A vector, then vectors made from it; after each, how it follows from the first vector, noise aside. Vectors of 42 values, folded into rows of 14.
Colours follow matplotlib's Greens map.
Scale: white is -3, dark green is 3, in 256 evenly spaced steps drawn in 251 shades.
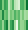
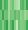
shrunk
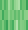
shrunk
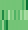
partly zeroed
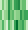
negated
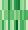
negated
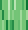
partly zeroed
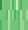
partly zeroed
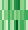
negated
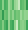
shrunk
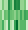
negated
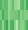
shrunk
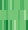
partly zeroed
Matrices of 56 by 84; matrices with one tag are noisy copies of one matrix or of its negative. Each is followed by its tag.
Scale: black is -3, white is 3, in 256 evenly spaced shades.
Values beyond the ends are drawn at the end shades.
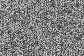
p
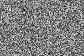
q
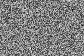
q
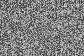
p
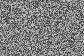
q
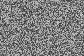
q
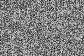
p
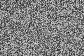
p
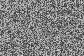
p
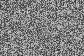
p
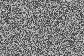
q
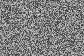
q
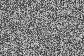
p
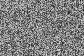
p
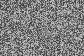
p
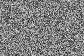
q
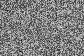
p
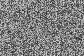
p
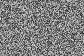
q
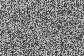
p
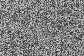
p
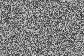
q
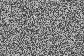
q
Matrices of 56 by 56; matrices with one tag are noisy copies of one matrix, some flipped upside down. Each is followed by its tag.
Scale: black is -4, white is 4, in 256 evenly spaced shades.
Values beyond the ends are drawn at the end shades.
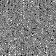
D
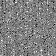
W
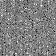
W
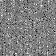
W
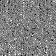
D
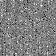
W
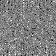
D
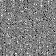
W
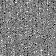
W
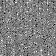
W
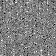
W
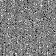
W
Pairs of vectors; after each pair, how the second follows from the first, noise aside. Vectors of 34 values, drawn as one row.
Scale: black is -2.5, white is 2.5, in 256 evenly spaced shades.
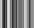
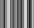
reversed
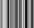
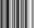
reversed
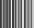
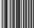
shuffled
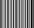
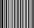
reversed
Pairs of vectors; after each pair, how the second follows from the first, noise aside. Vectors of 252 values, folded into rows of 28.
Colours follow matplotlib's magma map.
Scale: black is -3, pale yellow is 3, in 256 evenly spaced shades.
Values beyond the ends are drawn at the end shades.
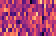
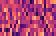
sign-scrambled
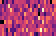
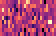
shuffled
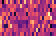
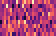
shuffled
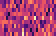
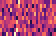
shuffled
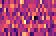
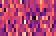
sign-scrambled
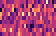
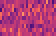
shrunk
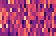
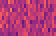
shrunk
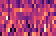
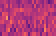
shrunk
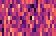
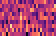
shuffled
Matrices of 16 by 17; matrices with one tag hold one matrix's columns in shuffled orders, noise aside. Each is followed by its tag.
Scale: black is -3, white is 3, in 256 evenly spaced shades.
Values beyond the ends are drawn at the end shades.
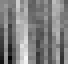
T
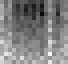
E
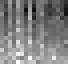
E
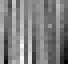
T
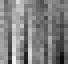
T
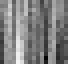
T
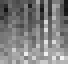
E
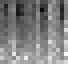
E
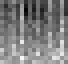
E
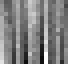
T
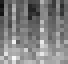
E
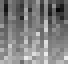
E
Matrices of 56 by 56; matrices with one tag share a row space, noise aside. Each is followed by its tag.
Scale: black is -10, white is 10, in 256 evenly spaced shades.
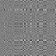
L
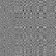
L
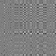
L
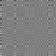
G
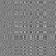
L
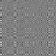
G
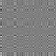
G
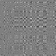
L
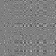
L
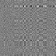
L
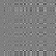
L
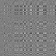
L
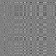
L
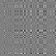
L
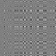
L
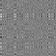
G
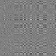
L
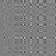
L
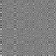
G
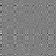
G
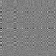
G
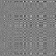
L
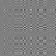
L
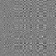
L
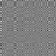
G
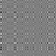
G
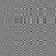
L
